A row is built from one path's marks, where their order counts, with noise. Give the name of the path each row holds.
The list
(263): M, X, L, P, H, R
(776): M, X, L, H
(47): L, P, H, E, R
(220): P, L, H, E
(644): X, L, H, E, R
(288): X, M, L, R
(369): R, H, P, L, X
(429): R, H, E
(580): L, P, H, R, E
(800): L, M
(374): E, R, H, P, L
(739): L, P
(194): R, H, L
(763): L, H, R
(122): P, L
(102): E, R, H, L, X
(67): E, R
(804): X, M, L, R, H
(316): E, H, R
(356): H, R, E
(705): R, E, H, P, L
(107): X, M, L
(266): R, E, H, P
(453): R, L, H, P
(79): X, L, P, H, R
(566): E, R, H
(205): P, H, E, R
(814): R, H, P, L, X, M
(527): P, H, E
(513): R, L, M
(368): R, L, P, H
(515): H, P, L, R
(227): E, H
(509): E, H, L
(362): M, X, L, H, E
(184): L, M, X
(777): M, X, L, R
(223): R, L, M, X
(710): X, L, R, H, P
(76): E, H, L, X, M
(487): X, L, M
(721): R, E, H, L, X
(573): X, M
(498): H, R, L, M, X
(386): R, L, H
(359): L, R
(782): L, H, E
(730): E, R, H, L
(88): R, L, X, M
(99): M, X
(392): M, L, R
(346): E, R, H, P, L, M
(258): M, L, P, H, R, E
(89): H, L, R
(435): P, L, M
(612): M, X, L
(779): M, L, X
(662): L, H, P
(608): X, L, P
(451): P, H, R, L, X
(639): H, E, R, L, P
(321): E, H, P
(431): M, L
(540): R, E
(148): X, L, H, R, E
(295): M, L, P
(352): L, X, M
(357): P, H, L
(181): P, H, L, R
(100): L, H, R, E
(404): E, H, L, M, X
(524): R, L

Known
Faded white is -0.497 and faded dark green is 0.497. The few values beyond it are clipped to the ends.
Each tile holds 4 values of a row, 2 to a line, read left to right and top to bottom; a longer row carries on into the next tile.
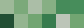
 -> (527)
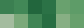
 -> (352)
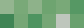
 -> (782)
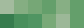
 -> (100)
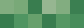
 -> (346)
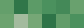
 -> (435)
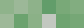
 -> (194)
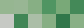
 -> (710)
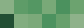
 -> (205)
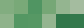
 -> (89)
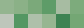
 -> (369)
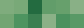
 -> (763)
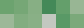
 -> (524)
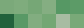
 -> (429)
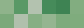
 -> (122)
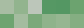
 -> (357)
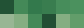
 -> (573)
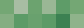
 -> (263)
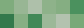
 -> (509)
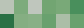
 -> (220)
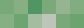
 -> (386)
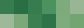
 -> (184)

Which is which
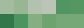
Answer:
(258)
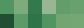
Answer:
(316)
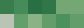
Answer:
(88)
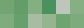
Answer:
(721)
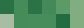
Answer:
(288)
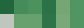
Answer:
(487)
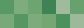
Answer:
(644)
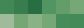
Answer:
(513)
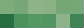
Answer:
(356)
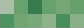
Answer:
(47)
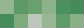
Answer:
(266)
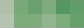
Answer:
(662)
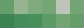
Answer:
(102)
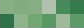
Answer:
(321)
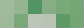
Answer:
(368)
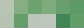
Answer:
(453)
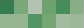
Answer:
(612)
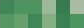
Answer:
(392)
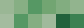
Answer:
(515)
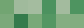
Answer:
(148)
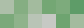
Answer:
(705)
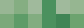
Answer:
(451)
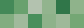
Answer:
(431)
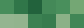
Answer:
(800)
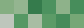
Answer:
(814)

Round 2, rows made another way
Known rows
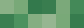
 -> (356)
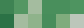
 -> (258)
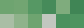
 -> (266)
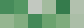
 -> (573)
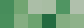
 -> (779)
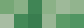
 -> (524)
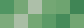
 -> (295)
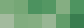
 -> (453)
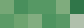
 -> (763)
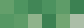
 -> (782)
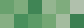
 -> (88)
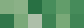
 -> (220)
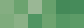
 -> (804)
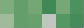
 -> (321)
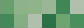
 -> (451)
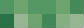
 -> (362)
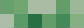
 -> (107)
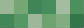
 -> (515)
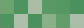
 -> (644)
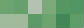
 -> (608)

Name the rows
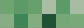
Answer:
(184)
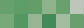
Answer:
(369)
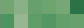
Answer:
(776)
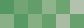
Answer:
(814)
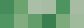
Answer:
(99)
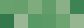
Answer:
(392)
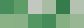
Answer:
(487)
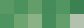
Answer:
(100)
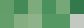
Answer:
(47)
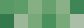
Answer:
(263)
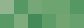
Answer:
(288)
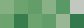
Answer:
(404)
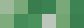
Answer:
(227)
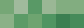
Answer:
(122)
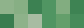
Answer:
(181)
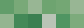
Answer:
(730)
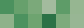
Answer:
(352)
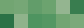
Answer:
(777)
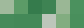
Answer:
(67)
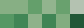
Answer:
(498)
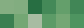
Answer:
(527)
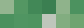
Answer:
(316)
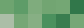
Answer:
(739)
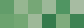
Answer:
(435)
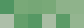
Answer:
(705)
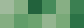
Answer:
(386)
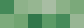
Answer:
(612)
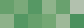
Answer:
(513)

